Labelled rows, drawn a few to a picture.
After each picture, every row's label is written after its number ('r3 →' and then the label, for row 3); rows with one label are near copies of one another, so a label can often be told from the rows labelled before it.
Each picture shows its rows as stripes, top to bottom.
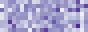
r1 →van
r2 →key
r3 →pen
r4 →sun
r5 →sun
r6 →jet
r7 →van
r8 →sun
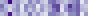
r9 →jet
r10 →pen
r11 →pen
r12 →jet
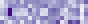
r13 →key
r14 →sun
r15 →jet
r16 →jet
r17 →sun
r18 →pen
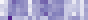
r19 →sun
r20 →sun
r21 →sun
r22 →sun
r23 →jet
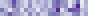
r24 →van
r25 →van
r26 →pen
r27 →jet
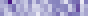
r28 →jet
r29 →van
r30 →van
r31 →pen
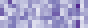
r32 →jet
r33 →van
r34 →pen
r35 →pen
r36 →sun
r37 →van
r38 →van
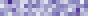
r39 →jet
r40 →key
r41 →van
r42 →pen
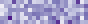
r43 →van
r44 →key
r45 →sun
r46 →key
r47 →jet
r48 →pen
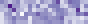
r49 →pen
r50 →jet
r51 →van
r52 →key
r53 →sun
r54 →sun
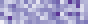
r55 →pen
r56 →van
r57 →sun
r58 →pen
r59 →jet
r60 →key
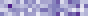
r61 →pen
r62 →jet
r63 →sun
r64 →pen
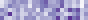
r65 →sun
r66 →sun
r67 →pen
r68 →jet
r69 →pen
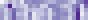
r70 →key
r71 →jet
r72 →van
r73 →van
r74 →van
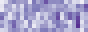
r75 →sun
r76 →key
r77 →key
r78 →pen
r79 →pen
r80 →van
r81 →van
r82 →sun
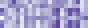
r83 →van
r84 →sun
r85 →pen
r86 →pen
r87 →key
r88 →pen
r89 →pen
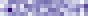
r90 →sun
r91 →key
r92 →jet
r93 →sun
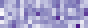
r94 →pen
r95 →pen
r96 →key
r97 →key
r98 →pen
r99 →sun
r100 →van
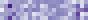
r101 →sun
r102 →jet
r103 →key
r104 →van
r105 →jet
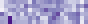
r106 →sun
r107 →key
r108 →sun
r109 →pen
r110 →jet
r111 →jet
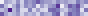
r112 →key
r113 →pen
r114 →jet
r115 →pen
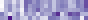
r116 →key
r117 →key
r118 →key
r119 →pen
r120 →jet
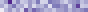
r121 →jet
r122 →van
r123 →key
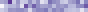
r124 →jet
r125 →key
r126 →sun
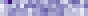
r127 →jet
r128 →key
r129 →sun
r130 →sun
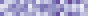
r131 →pen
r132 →sun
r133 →sun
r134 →pen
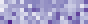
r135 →key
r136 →sun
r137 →key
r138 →van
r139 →pen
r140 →jet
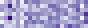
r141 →key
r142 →jet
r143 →van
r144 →key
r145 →jet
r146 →key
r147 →pen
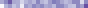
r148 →jet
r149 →key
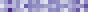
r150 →jet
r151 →key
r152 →jet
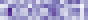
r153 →pen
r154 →sun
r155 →jet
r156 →jet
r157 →sun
